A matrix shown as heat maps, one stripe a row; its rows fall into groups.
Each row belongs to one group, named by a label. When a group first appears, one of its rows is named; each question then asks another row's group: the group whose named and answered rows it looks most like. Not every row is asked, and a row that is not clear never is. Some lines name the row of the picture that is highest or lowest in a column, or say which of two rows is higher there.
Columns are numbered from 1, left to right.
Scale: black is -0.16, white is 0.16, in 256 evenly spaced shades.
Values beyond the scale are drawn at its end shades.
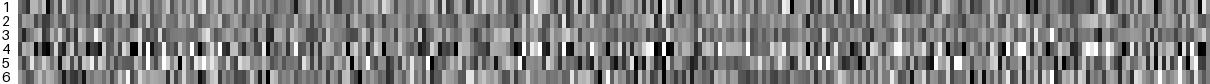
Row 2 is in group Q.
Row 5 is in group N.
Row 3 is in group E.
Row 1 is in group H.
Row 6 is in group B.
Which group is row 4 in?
Q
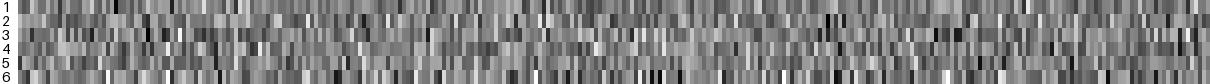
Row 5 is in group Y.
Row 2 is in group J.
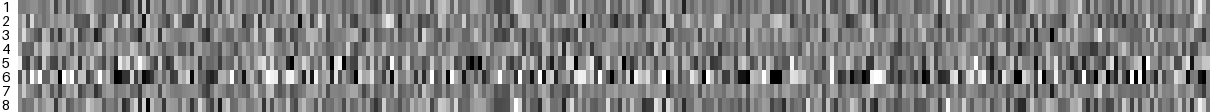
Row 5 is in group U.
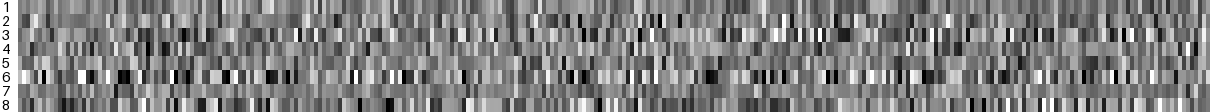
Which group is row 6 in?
Y
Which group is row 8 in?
B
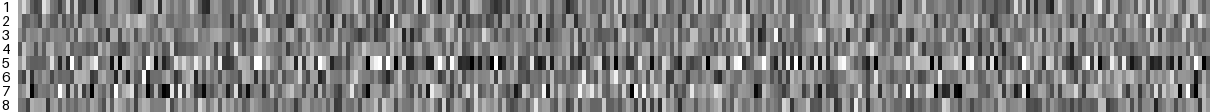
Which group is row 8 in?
H
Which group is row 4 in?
Y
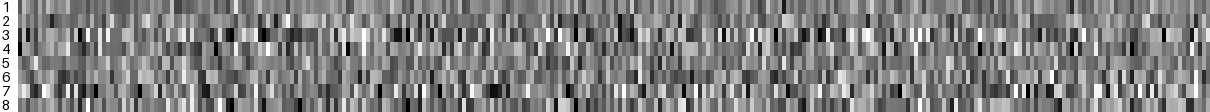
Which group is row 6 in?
B
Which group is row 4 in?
Y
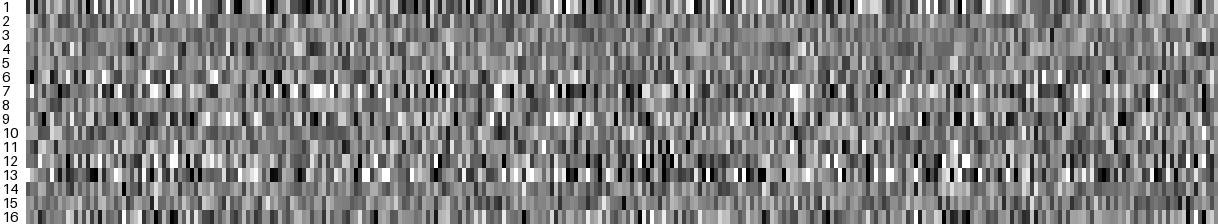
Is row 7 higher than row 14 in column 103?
No
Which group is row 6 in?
E
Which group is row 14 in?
N
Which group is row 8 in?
E
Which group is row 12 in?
N
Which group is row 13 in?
J
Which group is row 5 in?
H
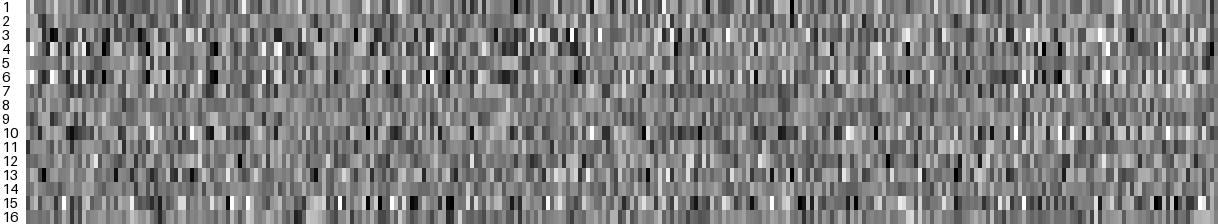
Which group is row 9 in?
E
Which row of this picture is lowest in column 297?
4
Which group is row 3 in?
Q
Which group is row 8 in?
U
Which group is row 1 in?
Y
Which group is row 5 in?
Q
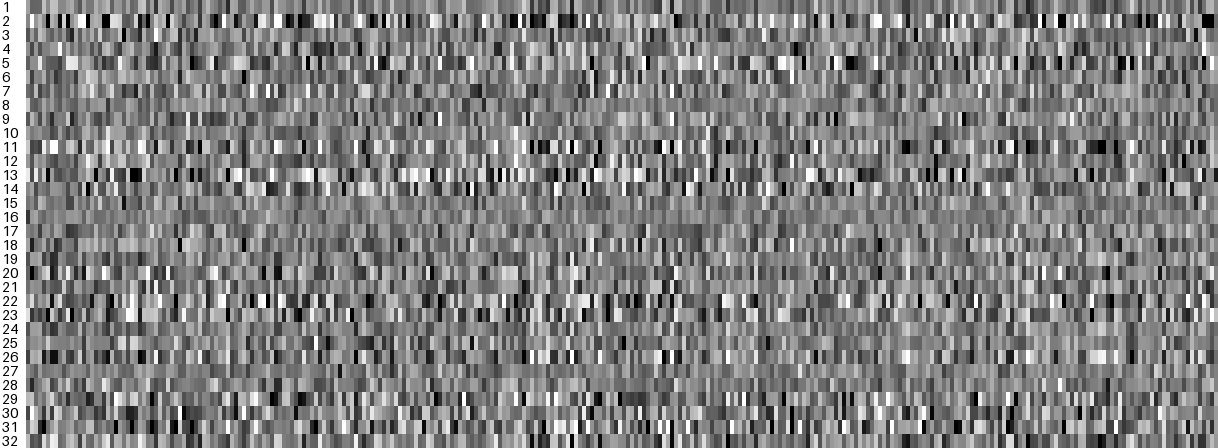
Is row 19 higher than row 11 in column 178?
Yes
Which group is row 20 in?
E
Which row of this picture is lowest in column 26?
30
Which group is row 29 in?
J
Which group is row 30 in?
Y
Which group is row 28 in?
E
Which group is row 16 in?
Y
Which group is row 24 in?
Q
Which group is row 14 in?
J
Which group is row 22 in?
B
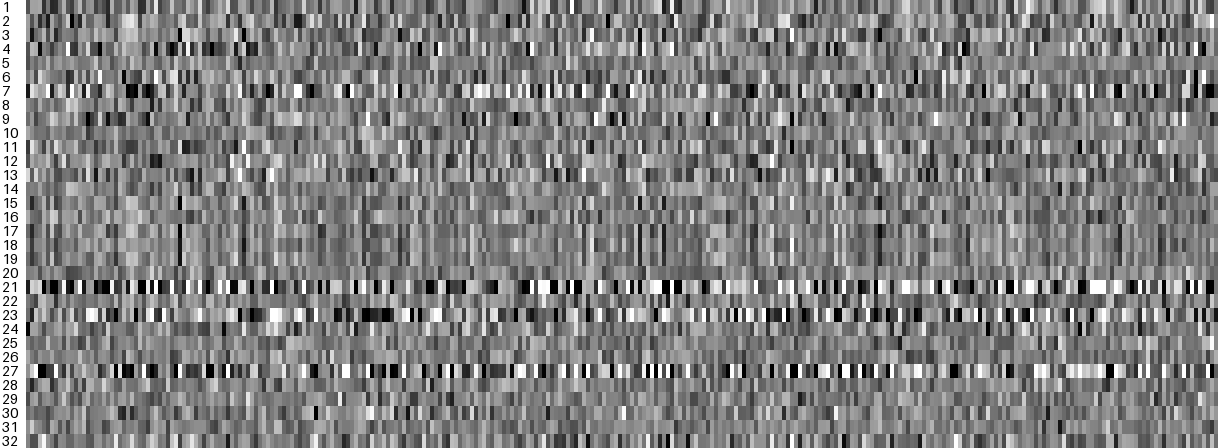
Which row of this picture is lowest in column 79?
23
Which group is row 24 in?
Y
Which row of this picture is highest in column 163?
2
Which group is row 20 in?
B
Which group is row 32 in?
H
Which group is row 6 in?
N
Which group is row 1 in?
Q
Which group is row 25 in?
E
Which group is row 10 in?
J
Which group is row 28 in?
E
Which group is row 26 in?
U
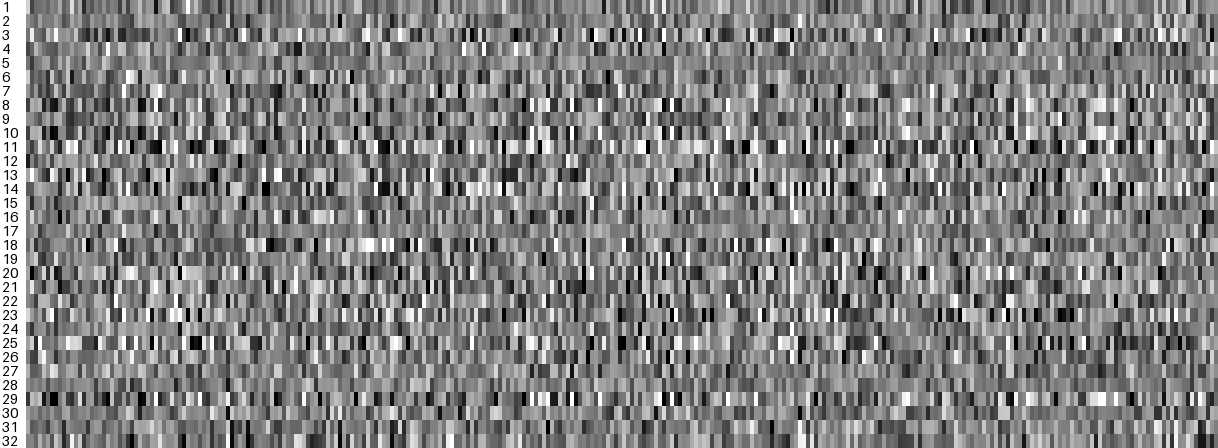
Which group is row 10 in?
Q
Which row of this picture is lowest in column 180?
11
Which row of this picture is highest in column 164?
25
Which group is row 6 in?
U
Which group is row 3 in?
Y
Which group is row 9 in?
B
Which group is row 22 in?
H
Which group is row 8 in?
Q
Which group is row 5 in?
E
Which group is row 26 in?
H
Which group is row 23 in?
N
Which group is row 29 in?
Q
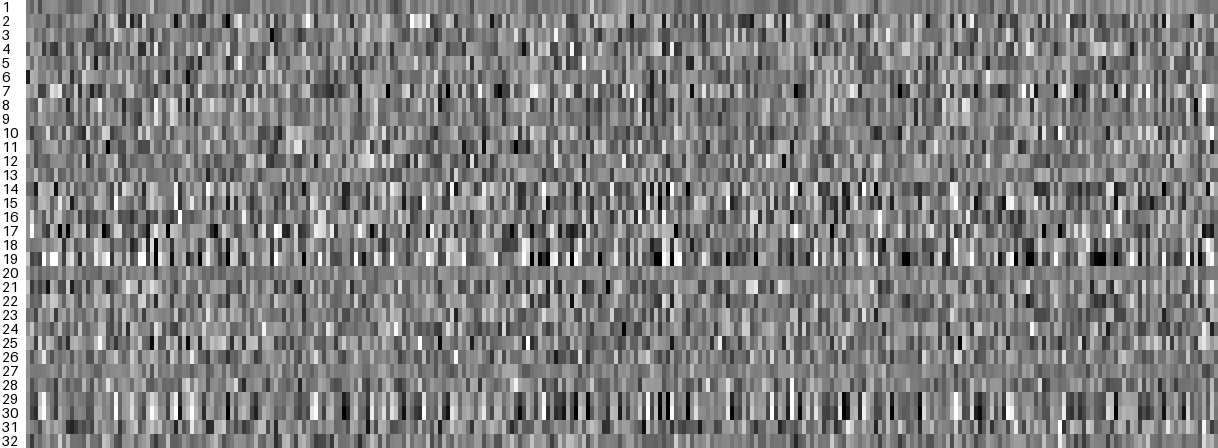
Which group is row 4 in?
Q
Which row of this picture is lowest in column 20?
17
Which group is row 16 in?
Y
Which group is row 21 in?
U
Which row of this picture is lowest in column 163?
17
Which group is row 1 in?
B
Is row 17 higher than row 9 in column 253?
No
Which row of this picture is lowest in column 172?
25
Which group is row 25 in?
N
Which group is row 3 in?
J
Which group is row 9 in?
N
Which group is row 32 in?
E
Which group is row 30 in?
H
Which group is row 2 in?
J
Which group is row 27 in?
Q
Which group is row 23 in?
H
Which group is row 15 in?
H
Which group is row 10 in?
E
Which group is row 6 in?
N
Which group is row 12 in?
J
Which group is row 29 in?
H
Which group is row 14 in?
H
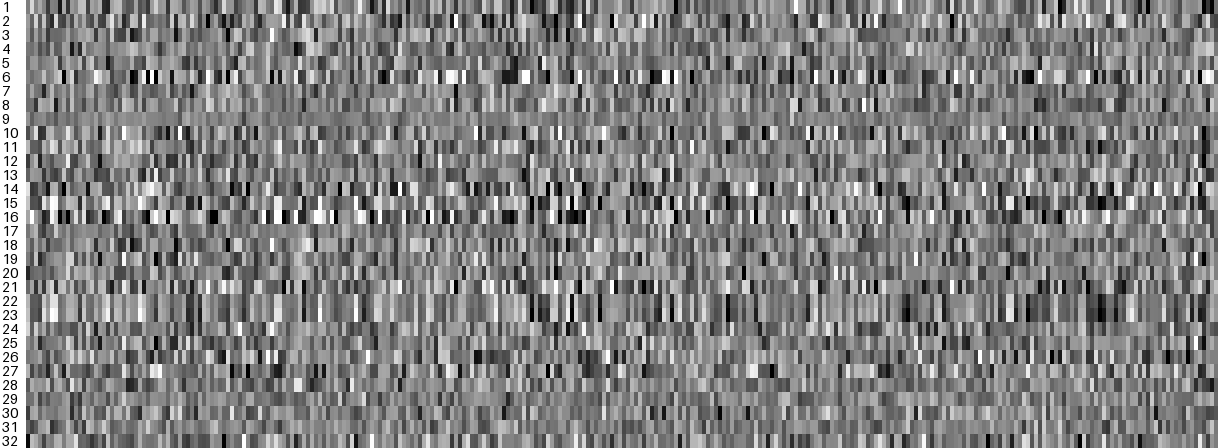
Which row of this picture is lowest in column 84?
5
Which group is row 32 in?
Y
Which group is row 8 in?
H
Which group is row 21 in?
H
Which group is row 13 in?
Q
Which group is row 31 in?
E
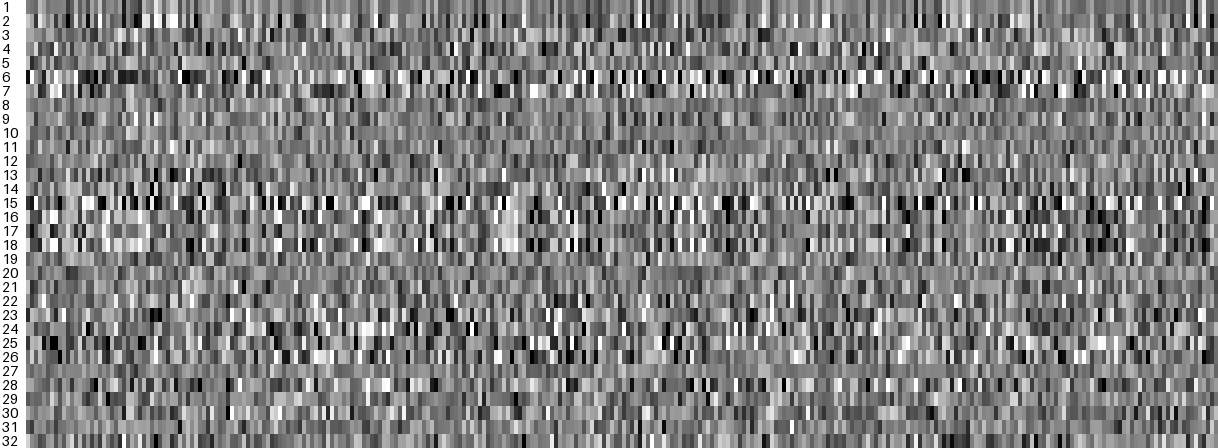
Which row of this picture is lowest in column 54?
12
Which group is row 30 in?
U
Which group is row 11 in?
N
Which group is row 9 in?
B
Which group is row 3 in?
J
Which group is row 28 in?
J
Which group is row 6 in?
Y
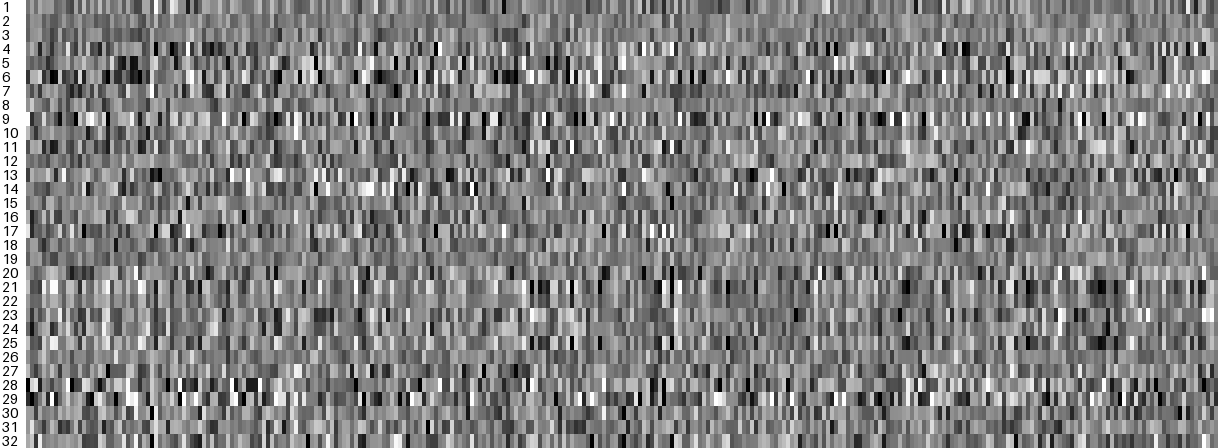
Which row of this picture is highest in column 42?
6
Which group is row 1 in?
N
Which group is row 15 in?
N
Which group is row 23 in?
E
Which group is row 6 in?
Q
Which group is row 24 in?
E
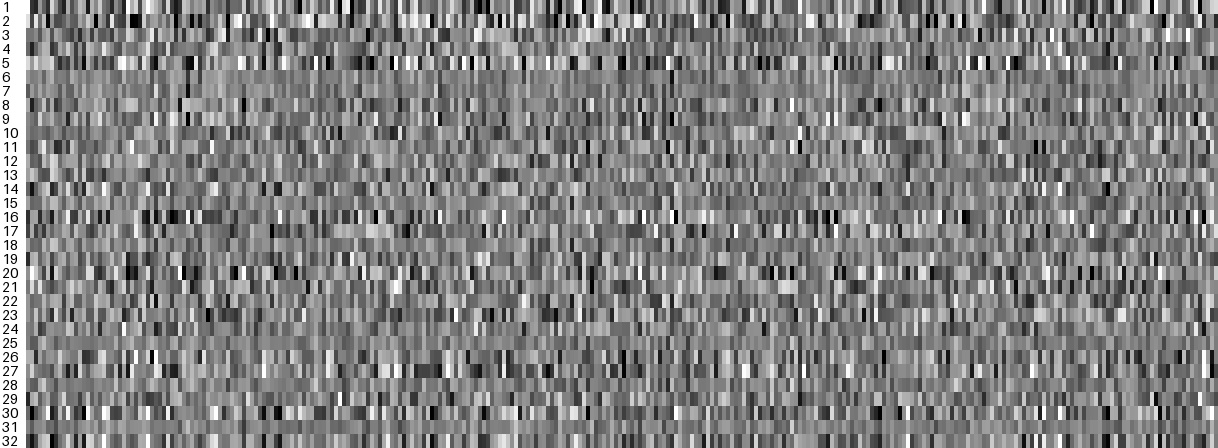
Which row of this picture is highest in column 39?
20
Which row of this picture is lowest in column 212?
2
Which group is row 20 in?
Y
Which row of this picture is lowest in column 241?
5
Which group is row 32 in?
E
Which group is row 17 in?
J
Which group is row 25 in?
H
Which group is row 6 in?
N
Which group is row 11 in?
H
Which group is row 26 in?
B
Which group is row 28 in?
H
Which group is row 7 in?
N
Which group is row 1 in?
U
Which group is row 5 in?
J
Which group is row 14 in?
E
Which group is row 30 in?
E
